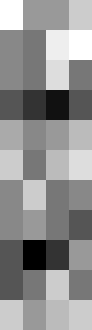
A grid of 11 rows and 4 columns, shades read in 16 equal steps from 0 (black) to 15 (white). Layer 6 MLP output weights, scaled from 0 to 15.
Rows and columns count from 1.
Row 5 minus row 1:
-5 -1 0 -1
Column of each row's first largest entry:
1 4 3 1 4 4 2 2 4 3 1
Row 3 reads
8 7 13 7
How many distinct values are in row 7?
3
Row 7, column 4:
8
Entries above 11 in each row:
2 2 1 0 0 2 1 0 0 1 2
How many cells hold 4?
0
